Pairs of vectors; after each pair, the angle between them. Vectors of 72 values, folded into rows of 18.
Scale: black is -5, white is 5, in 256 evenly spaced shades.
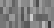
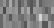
partly opposed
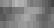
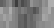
nearly opposite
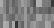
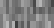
nearly parallel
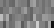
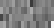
nearly opposite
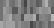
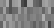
partly aligned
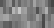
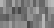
nearly opposite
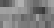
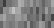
partly aligned
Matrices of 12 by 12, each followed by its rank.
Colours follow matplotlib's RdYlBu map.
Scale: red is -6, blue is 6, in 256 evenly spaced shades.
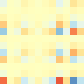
one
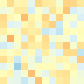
full rank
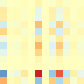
one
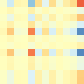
one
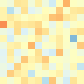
full rank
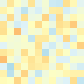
full rank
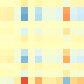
one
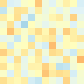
full rank
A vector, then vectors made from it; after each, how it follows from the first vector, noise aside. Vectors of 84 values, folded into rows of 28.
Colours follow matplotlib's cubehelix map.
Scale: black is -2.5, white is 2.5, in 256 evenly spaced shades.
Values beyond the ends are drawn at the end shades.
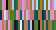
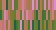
shrunk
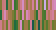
shrunk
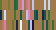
partly zeroed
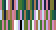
negated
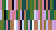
negated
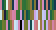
negated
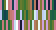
negated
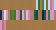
partly zeroed
